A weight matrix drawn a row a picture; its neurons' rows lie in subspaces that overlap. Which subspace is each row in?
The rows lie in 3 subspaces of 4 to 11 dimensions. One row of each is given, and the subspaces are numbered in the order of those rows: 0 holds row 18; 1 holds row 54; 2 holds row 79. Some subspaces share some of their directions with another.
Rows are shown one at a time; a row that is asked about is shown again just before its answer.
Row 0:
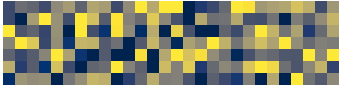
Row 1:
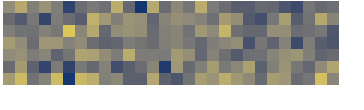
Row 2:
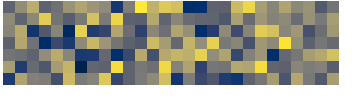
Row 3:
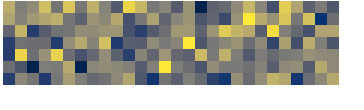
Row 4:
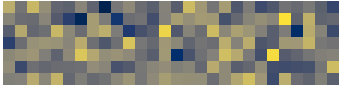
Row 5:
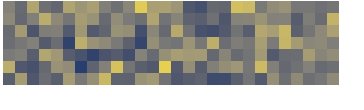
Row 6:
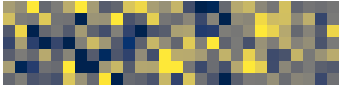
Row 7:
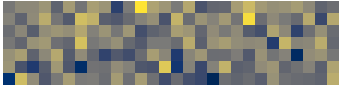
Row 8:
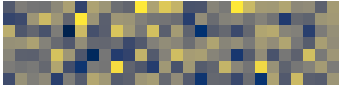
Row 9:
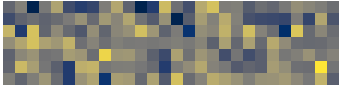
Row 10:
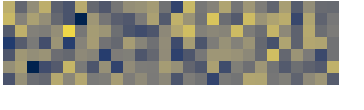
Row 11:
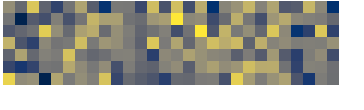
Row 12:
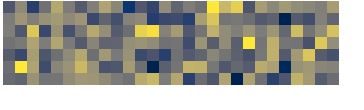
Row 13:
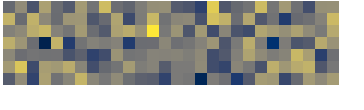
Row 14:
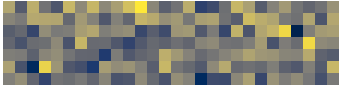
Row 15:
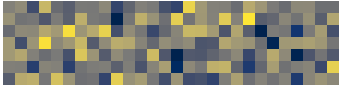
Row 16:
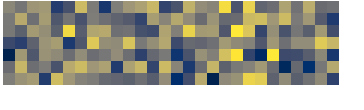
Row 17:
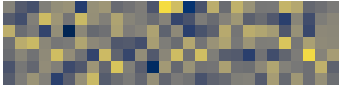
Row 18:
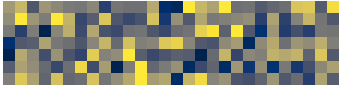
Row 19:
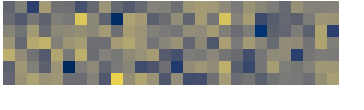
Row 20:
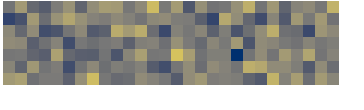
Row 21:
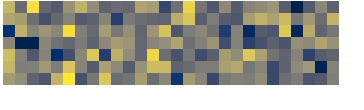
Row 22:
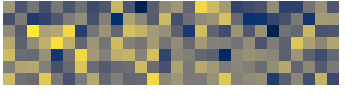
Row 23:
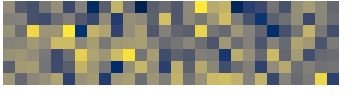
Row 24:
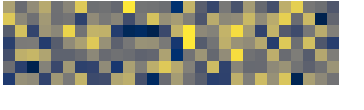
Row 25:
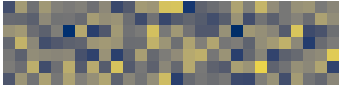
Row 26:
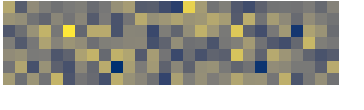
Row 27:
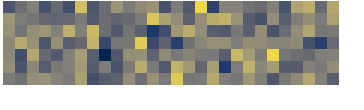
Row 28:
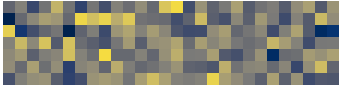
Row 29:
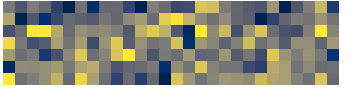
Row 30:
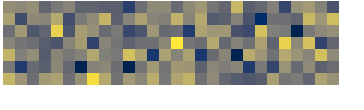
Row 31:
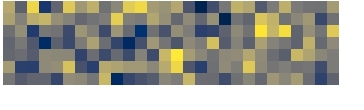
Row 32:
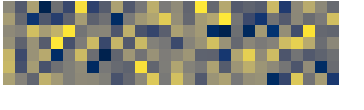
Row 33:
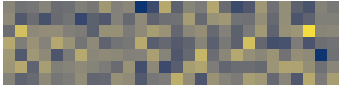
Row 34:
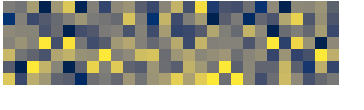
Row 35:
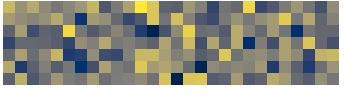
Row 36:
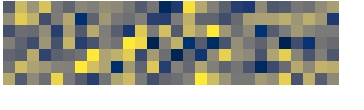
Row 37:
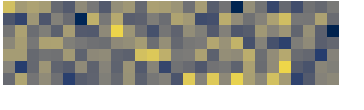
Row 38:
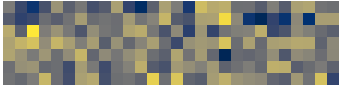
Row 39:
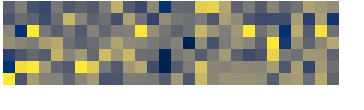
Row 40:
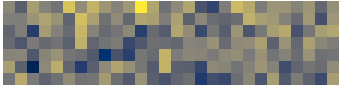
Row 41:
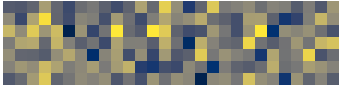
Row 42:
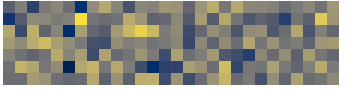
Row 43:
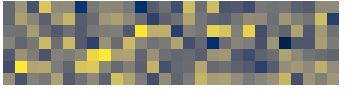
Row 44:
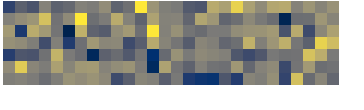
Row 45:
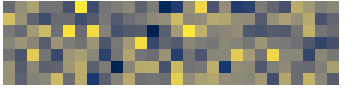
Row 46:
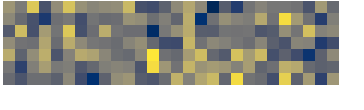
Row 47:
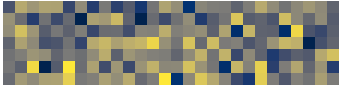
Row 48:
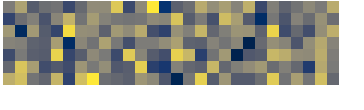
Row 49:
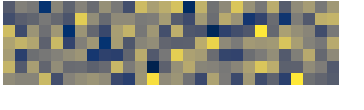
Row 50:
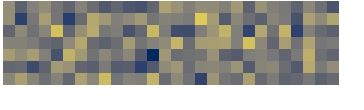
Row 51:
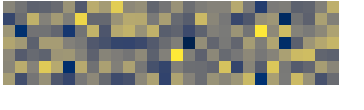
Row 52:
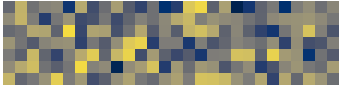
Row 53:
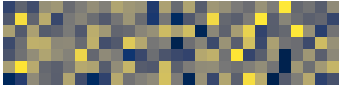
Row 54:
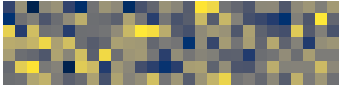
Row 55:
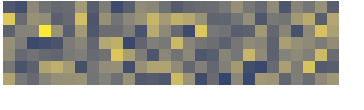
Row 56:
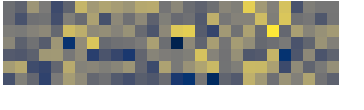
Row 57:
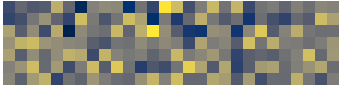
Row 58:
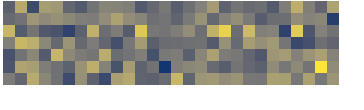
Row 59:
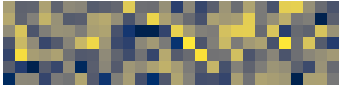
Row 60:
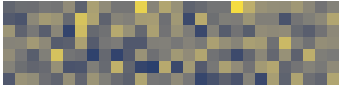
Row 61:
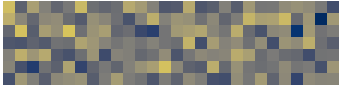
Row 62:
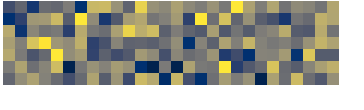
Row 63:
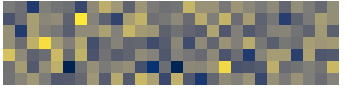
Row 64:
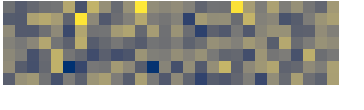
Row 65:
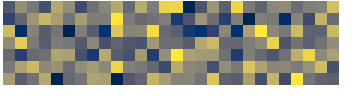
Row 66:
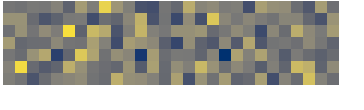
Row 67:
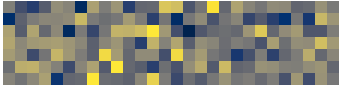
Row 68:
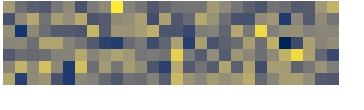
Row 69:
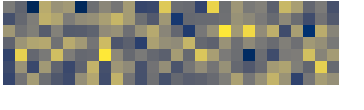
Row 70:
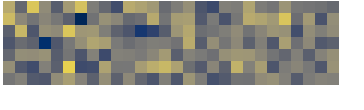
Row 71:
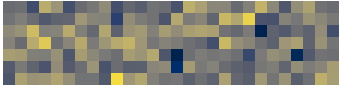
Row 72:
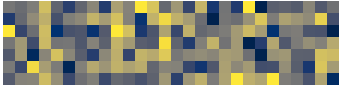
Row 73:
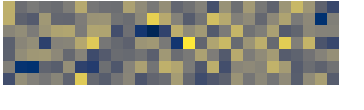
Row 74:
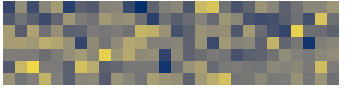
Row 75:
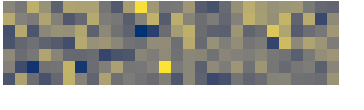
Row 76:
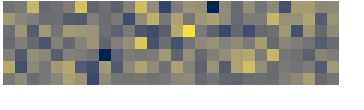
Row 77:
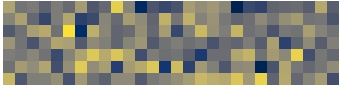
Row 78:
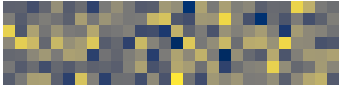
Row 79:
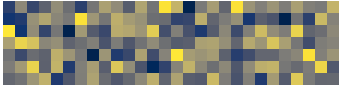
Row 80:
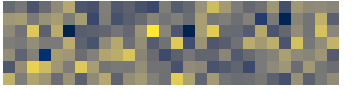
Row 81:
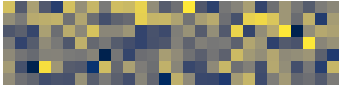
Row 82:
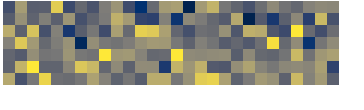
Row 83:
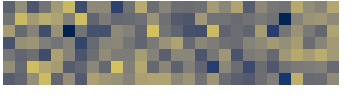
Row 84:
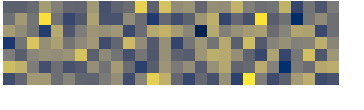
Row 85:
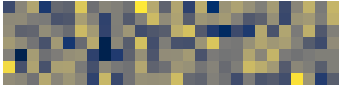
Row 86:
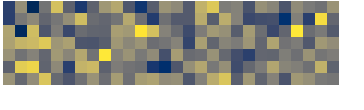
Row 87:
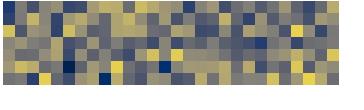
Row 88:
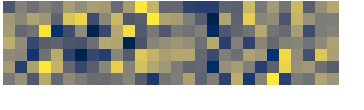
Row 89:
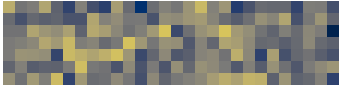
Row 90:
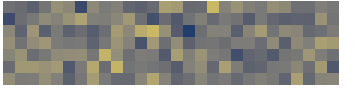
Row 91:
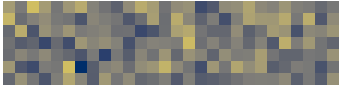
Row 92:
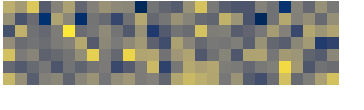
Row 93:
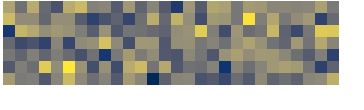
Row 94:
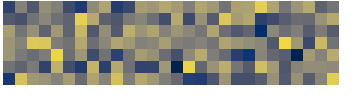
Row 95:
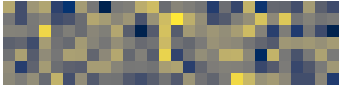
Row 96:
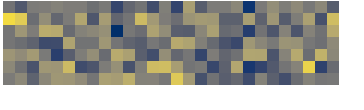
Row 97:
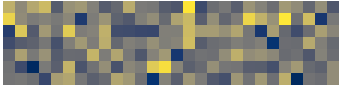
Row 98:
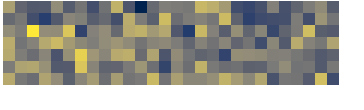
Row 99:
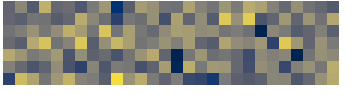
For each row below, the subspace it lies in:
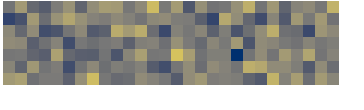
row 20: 0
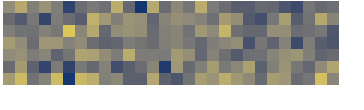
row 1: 0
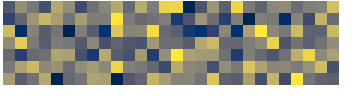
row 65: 1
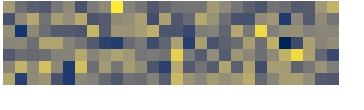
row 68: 1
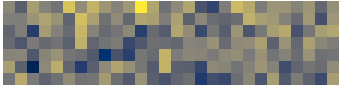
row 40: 1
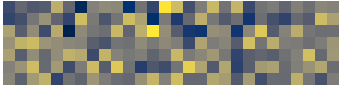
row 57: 0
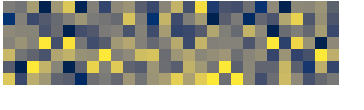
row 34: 0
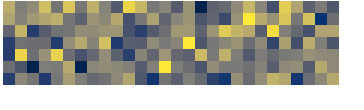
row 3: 2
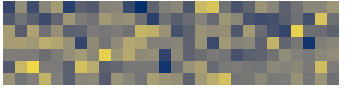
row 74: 1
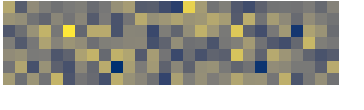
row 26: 1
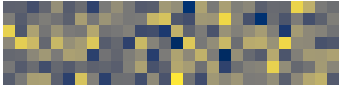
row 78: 2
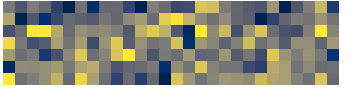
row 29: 0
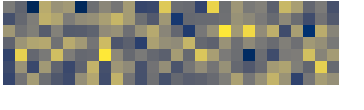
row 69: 2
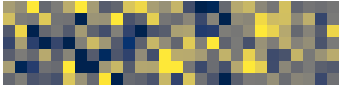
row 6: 1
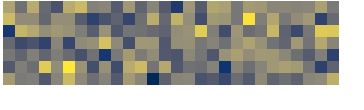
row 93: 0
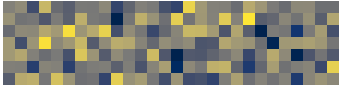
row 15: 1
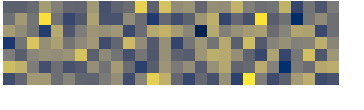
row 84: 0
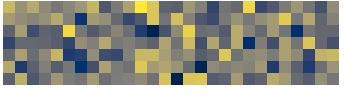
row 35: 0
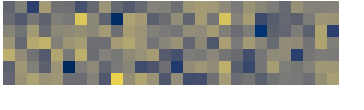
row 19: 1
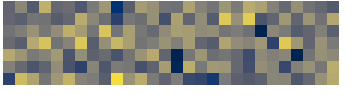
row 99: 1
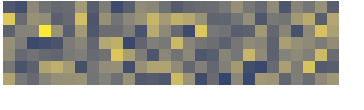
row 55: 0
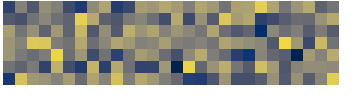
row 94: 1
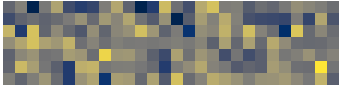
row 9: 2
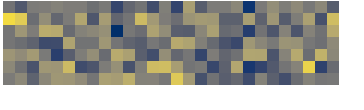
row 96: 0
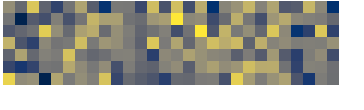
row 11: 0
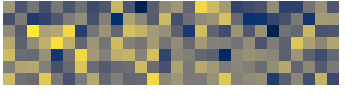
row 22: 2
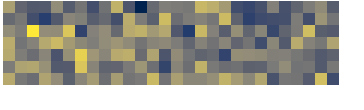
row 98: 2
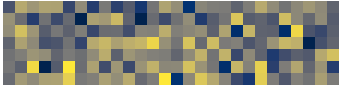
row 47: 1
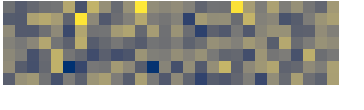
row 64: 1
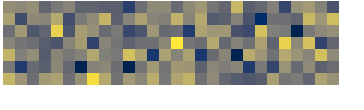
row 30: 0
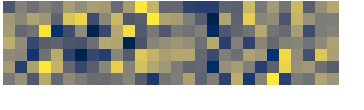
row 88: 0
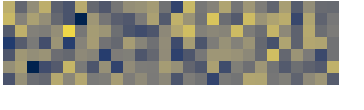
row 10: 0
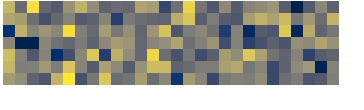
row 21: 2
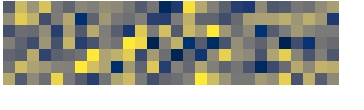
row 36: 2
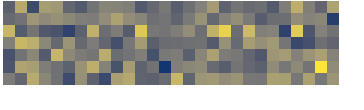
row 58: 2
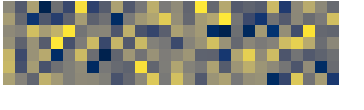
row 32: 2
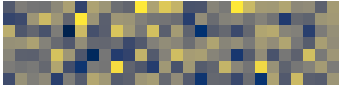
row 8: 1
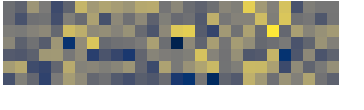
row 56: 0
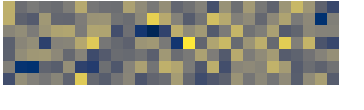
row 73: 2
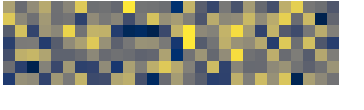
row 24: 2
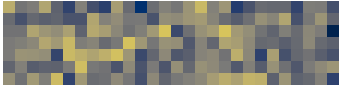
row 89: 0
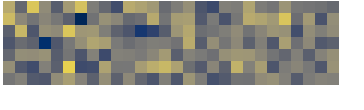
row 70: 1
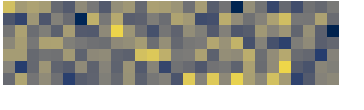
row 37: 0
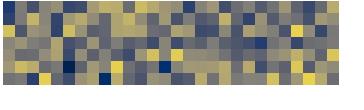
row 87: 0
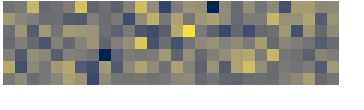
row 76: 2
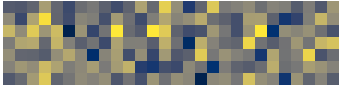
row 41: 0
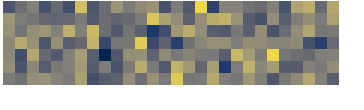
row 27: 2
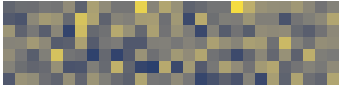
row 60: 1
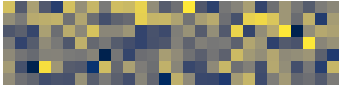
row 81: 1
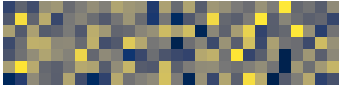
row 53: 0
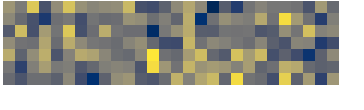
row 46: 0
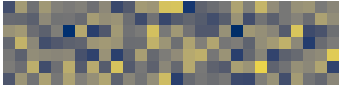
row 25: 1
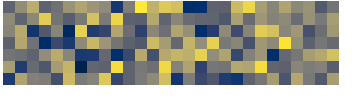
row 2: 1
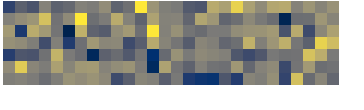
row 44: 0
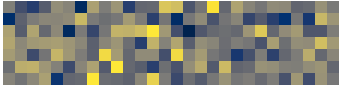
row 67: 2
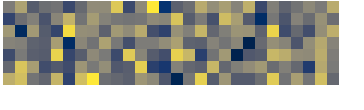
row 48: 0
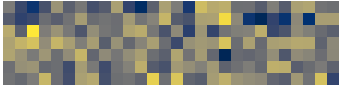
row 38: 2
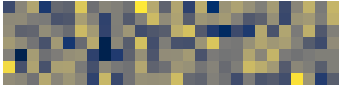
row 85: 2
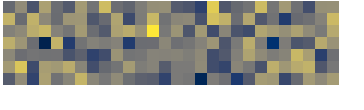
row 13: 0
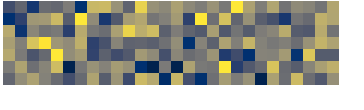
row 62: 1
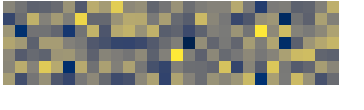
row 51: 1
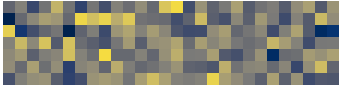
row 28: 0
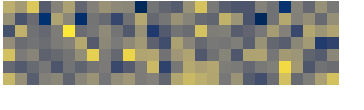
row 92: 0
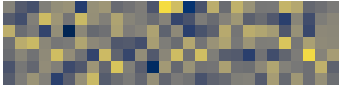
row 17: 2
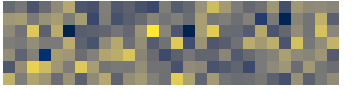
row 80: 0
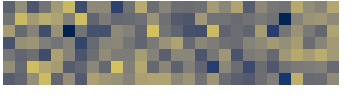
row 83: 0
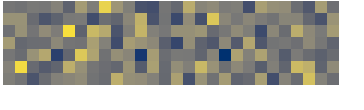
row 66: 0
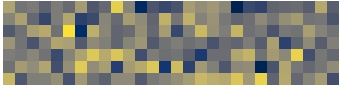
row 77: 1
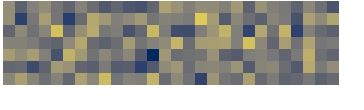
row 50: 0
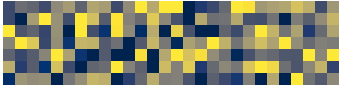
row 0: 2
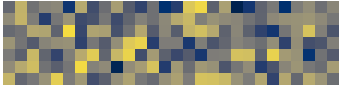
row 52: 2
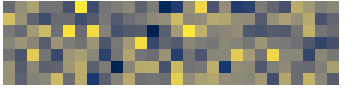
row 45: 2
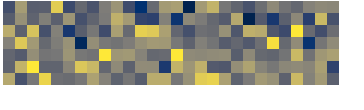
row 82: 1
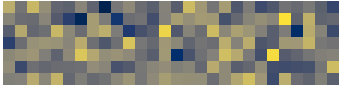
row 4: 0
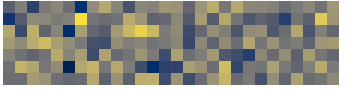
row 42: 1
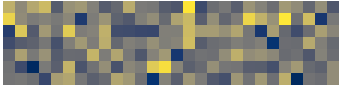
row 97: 2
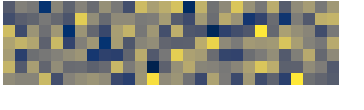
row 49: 2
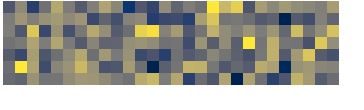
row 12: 0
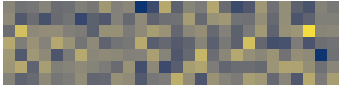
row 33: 0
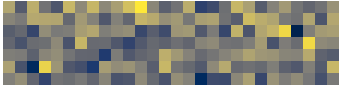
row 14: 1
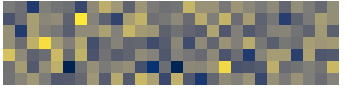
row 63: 1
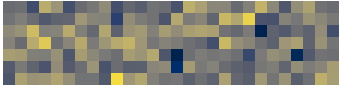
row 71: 1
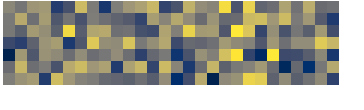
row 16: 0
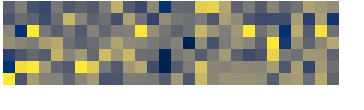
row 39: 0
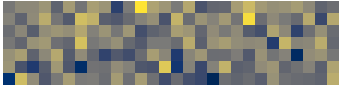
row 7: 1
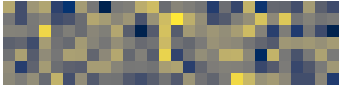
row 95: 0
